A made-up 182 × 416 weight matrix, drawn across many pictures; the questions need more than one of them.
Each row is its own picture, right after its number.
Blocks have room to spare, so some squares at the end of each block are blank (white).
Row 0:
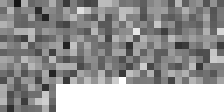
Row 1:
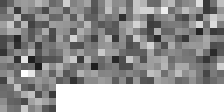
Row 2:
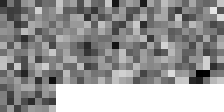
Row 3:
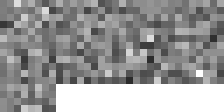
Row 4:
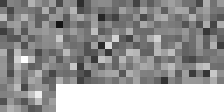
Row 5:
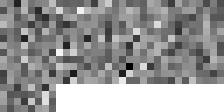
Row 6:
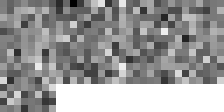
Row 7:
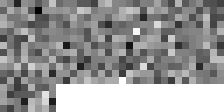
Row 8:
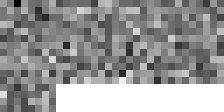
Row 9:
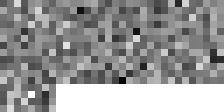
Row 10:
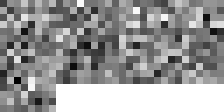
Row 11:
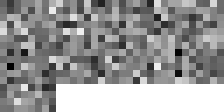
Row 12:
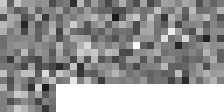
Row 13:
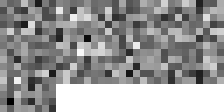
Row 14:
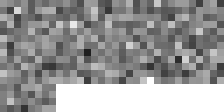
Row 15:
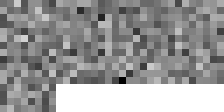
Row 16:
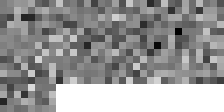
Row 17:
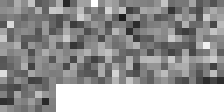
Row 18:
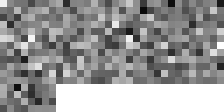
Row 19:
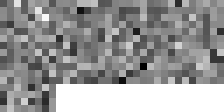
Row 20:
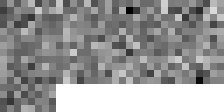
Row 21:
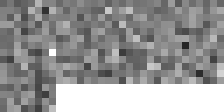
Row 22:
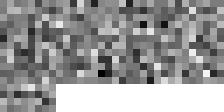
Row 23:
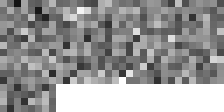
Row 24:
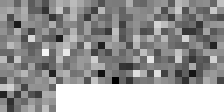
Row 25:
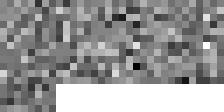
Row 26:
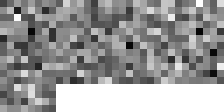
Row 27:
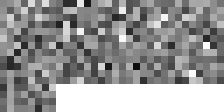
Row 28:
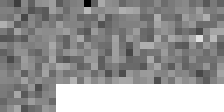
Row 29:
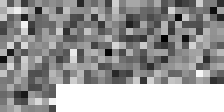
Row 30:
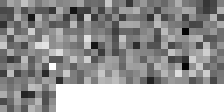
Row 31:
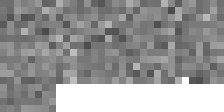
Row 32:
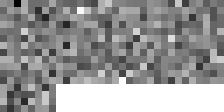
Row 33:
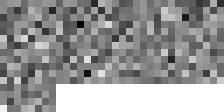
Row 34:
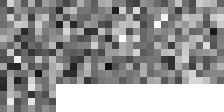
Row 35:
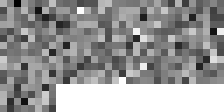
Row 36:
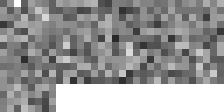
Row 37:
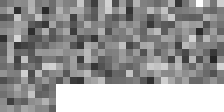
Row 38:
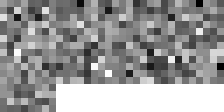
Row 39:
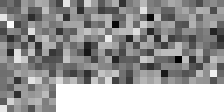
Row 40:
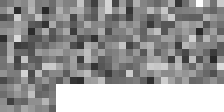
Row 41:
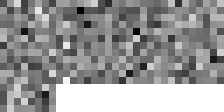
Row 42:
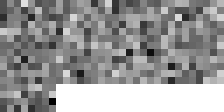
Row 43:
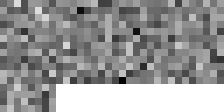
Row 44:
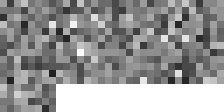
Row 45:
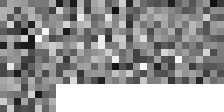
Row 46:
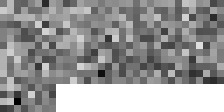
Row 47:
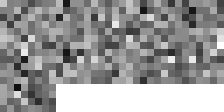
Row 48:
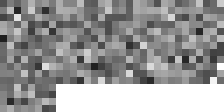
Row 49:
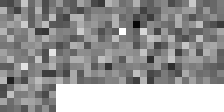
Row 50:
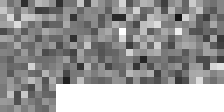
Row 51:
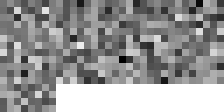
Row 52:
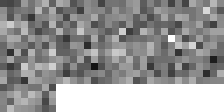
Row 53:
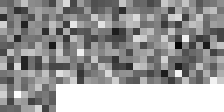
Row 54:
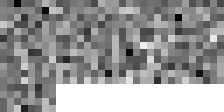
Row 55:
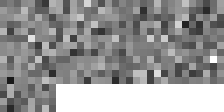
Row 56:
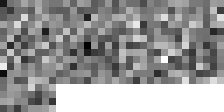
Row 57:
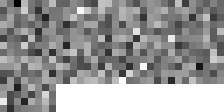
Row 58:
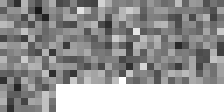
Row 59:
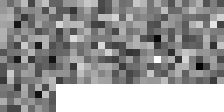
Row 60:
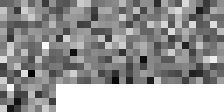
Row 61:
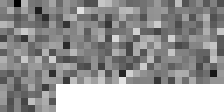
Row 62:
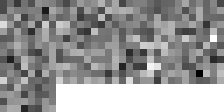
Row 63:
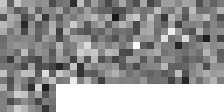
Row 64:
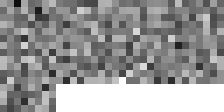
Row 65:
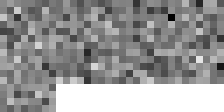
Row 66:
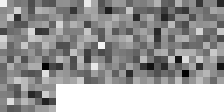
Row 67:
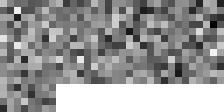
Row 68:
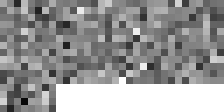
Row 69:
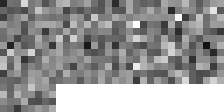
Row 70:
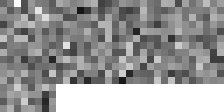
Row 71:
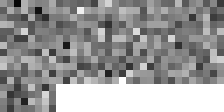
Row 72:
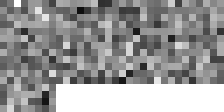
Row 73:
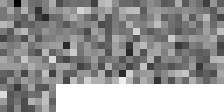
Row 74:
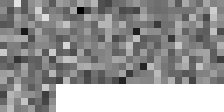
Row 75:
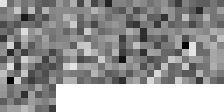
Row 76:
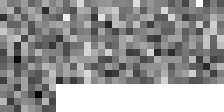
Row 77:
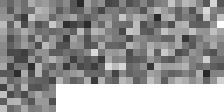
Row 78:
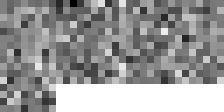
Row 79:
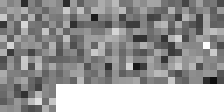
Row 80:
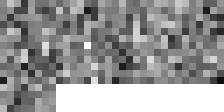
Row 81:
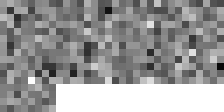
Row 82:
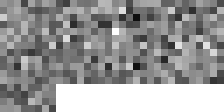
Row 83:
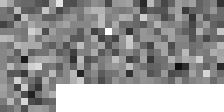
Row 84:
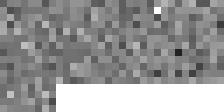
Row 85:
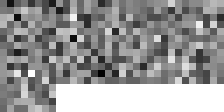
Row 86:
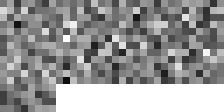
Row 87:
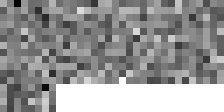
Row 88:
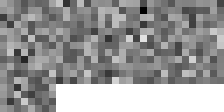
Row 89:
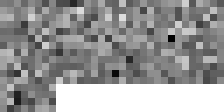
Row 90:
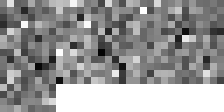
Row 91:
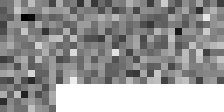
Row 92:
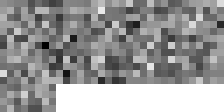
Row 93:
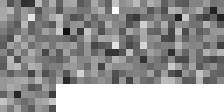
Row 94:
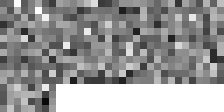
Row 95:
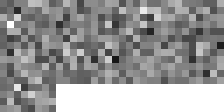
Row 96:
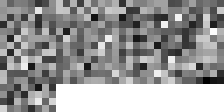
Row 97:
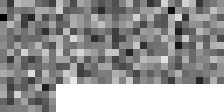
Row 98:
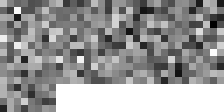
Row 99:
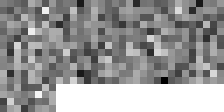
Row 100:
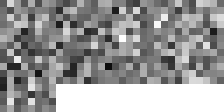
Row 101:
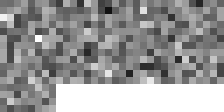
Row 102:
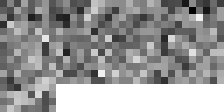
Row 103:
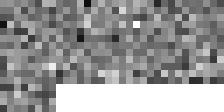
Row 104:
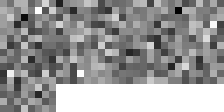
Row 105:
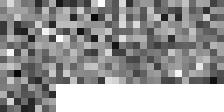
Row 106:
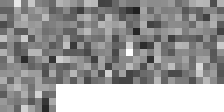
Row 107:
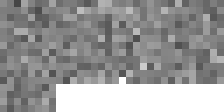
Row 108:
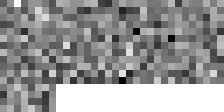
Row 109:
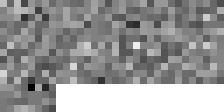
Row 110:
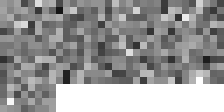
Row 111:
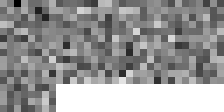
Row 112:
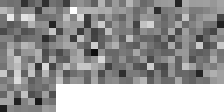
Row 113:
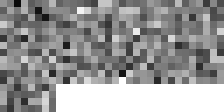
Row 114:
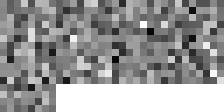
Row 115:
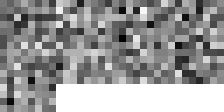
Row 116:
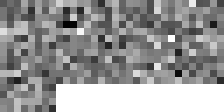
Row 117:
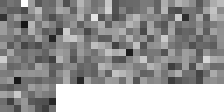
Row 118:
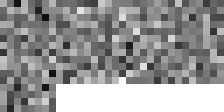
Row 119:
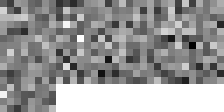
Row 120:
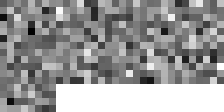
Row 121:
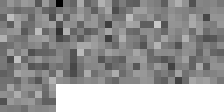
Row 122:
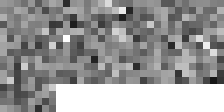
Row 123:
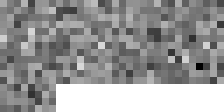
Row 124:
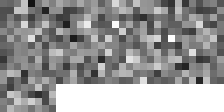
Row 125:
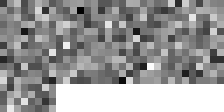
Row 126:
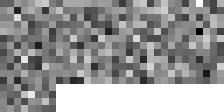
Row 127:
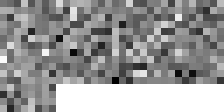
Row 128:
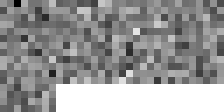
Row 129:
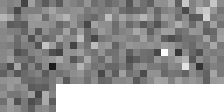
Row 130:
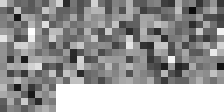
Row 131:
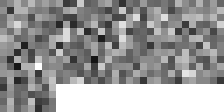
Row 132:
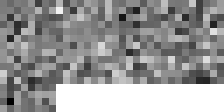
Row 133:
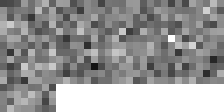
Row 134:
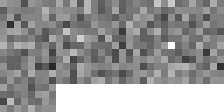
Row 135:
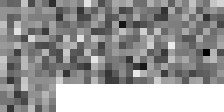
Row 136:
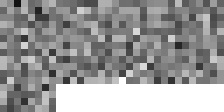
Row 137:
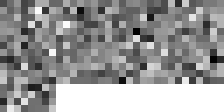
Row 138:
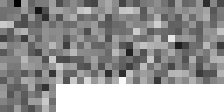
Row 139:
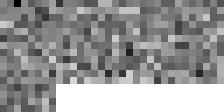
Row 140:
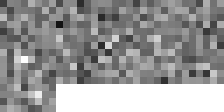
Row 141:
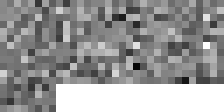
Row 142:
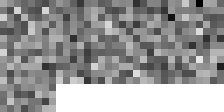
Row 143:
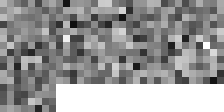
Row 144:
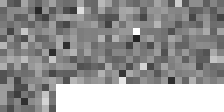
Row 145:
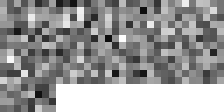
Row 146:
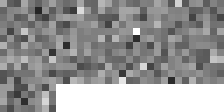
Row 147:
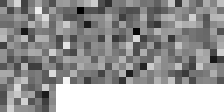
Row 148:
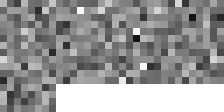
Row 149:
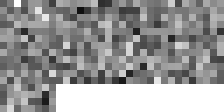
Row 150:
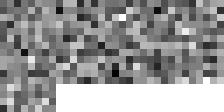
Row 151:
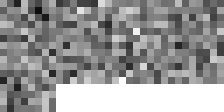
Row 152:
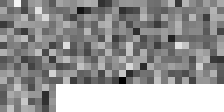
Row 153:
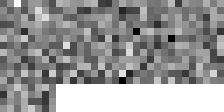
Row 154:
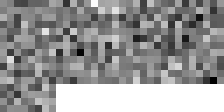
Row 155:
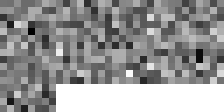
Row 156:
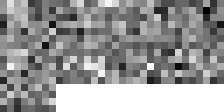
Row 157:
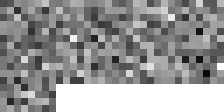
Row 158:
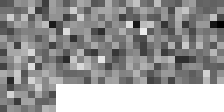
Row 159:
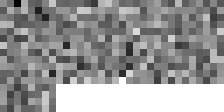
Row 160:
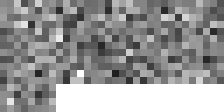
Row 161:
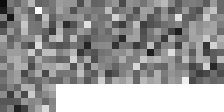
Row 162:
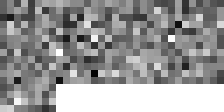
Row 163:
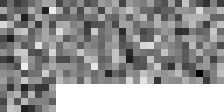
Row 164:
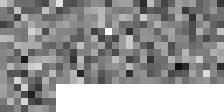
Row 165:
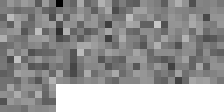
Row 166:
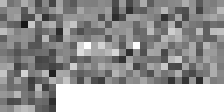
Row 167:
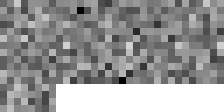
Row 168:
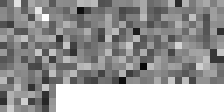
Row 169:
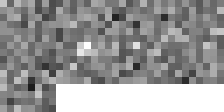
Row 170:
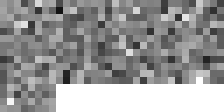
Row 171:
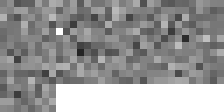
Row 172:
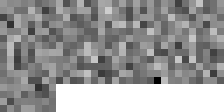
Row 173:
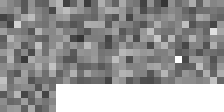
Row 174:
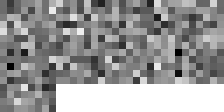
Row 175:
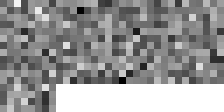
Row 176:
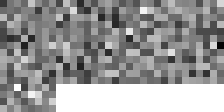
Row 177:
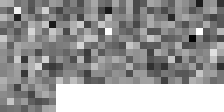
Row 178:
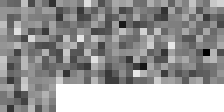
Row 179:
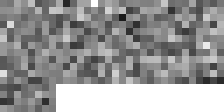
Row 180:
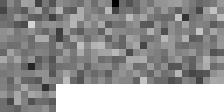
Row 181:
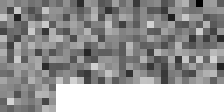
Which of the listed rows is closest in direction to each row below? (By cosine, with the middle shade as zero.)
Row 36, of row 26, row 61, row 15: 15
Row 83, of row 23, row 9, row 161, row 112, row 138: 112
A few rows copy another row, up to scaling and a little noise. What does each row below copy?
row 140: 4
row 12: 63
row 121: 165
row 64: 136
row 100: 34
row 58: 151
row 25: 141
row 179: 17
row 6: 78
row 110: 170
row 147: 41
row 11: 174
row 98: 67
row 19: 168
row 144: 146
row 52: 133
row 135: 178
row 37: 40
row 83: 164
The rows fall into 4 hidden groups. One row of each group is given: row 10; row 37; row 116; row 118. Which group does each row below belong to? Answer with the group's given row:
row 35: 118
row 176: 37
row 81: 37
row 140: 37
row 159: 118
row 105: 116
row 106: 118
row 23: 118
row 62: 118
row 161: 10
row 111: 118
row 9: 118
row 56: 10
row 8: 118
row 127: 116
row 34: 10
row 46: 116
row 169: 10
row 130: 37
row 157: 37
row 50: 10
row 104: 37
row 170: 10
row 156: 116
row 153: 118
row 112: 116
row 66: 37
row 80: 116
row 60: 116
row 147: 118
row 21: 118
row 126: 37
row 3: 118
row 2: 10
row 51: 37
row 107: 118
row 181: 37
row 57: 118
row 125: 118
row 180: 10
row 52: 116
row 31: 10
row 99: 37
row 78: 116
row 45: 116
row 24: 116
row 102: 116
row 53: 10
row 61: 118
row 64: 118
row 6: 116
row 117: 10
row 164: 37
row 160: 10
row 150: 10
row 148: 118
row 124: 116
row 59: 37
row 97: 10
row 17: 10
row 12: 10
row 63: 10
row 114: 37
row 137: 118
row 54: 118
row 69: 10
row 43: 118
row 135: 116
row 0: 118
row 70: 118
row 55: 116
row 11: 116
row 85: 116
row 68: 118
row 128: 118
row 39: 37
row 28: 118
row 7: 118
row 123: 37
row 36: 118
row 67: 37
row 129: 116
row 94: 118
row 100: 10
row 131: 10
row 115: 10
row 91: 10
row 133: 116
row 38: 37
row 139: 118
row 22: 37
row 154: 10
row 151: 118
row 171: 10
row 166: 10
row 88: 37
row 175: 118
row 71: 118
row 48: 37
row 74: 118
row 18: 37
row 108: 118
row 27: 10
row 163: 118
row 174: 116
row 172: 37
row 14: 37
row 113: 118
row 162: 116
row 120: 37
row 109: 10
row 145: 116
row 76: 37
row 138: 118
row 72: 118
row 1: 37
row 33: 116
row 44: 10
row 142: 37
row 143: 10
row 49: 116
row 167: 118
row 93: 10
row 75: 10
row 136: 118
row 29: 10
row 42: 10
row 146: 118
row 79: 10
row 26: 37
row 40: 37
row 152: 118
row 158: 116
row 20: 10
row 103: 116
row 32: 118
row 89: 116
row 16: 10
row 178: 116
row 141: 10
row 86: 116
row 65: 37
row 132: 10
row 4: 37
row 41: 118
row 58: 118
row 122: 10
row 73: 118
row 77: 116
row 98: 37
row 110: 10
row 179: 10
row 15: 118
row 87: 118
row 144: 118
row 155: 37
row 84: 116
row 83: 37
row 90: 116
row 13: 10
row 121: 10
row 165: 10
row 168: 118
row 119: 116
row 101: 37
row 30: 116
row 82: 10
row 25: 10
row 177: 37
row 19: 118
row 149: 118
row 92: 116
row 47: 37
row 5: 118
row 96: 10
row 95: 37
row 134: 116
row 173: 37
